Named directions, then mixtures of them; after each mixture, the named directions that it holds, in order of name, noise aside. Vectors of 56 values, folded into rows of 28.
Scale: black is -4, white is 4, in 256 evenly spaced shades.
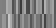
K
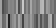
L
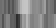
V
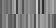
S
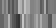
L, V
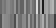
K, S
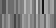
K, S, V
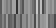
S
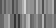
K, S, V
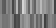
K, L, V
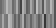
K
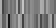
L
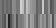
K, L, V
